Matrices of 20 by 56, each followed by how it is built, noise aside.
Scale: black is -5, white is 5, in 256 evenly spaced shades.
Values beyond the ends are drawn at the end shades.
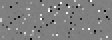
sparse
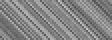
Toeplitz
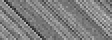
Toeplitz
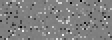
sparse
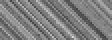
Toeplitz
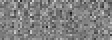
low rank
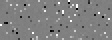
sparse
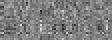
low rank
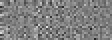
low rank
